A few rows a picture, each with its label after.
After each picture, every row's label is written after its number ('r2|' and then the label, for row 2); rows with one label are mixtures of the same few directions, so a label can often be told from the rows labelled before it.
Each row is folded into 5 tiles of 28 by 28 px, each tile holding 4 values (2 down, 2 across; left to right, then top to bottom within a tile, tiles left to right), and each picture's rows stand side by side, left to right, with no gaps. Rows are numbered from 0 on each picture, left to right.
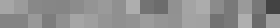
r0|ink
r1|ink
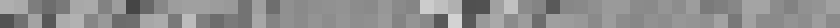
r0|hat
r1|ink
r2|ink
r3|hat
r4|hat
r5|hat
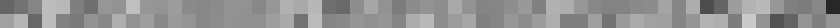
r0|hat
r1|hat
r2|hat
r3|hat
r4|ink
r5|ink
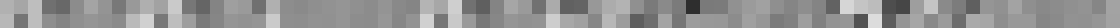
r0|hat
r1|hat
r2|ink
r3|hat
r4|ink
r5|ink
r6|hat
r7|hat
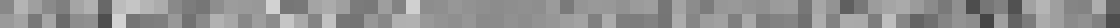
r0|ink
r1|ink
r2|hat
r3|hat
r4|ink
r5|ink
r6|ink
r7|hat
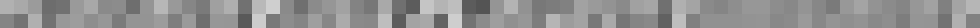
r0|hat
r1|ink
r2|ink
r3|hat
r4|ink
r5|ink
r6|ink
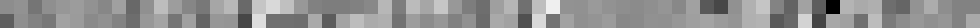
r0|hat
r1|ink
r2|ink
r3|ink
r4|hat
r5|ink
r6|hat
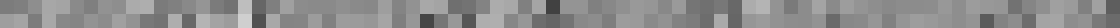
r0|hat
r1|ink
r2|ink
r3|hat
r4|hat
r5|hat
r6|ink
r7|hat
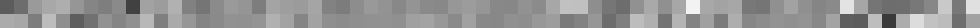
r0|ink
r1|hat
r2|hat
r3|hat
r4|ink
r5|hat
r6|ink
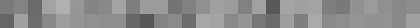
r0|hat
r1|hat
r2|hat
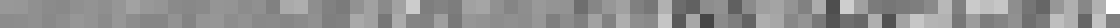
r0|ink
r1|hat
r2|ink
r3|hat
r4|ink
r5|hat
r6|ink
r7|ink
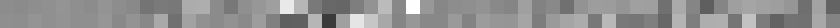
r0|ink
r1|hat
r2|ink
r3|ink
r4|ink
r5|ink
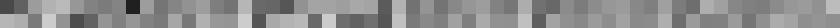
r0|ink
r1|ink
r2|ink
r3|ink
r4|ink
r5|ink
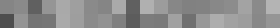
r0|hat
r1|ink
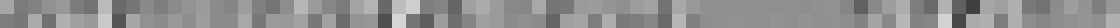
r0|ink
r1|ink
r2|ink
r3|hat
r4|ink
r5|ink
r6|ink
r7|hat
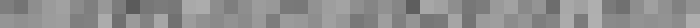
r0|ink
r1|hat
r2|ink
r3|hat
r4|hat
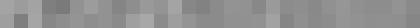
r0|hat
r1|hat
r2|hat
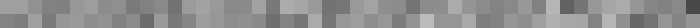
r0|hat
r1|hat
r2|hat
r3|hat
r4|ink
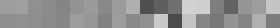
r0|ink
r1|hat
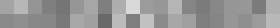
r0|ink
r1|hat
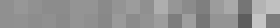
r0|ink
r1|ink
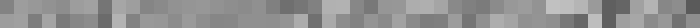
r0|ink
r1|ink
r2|hat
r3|ink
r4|hat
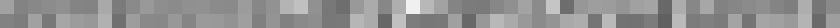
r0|ink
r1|ink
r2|ink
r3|ink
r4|ink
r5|ink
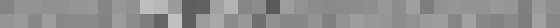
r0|ink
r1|hat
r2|ink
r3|ink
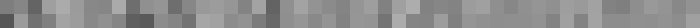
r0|hat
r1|hat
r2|ink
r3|hat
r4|hat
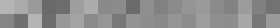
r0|hat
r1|ink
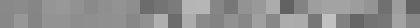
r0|hat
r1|hat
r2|ink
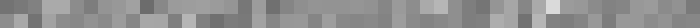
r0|hat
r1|ink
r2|ink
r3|ink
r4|hat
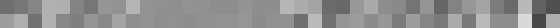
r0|hat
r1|ink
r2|hat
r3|ink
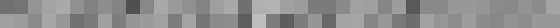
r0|ink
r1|ink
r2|hat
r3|hat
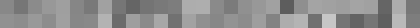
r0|ink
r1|hat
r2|ink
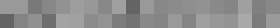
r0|hat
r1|ink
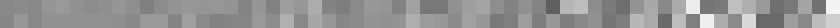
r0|hat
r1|ink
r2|hat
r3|ink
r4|ink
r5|hat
